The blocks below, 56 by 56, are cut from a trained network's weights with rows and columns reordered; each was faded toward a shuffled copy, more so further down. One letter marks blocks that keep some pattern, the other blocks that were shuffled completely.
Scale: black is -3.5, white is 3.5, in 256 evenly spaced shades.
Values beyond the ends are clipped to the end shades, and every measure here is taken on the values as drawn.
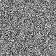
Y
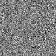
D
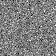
Y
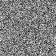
Y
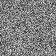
Y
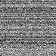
D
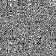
D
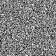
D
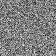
Y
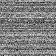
D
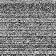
D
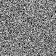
Y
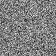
Y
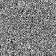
D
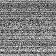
D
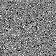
Y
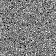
Y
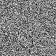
Y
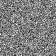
Y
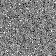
Y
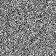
Y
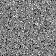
Y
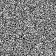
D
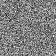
Y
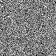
Y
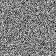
Y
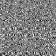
D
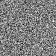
Y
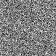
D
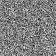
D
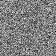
Y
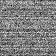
D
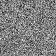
Y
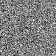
Y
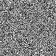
Y
